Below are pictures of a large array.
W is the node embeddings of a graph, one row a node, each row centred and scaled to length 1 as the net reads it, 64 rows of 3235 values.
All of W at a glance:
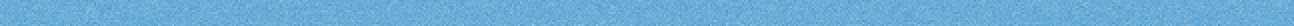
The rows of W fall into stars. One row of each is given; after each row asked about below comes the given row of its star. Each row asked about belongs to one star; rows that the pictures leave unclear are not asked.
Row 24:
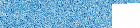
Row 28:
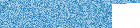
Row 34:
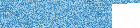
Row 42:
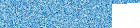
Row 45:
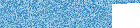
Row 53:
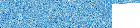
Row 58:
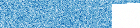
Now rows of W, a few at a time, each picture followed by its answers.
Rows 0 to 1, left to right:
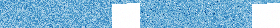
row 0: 28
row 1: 24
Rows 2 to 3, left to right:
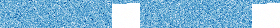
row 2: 53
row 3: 58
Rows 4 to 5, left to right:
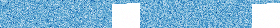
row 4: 28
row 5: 58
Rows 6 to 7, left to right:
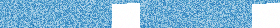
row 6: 58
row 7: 42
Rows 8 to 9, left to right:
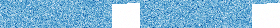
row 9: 28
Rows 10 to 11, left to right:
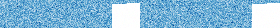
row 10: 42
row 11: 58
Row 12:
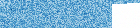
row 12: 24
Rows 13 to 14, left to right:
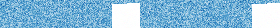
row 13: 28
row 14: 34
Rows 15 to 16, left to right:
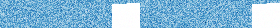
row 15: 42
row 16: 42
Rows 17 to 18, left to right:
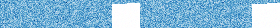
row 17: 53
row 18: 34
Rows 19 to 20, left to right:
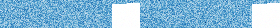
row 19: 53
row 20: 24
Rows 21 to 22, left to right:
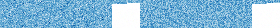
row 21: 45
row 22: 42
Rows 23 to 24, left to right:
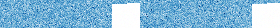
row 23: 45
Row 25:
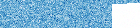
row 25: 34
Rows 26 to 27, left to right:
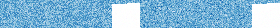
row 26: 34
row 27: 42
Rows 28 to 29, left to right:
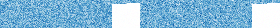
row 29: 58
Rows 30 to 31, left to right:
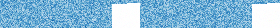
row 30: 34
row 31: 45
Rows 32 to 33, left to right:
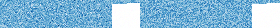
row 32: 28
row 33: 53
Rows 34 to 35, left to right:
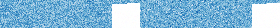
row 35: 42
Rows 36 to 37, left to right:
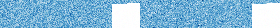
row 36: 34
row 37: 28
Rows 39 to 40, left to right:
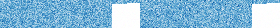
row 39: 24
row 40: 42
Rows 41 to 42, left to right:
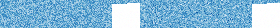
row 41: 34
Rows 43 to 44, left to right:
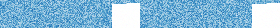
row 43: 28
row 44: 58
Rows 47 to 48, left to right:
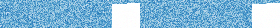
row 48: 53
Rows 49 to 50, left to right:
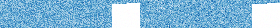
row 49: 42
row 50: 34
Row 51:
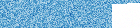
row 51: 34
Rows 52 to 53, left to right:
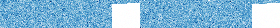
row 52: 34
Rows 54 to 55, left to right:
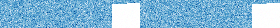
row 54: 45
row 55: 42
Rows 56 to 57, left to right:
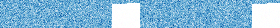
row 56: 58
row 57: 58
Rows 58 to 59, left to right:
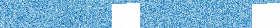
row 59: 24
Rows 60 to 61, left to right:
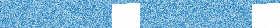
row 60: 53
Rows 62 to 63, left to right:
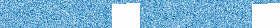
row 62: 53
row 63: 45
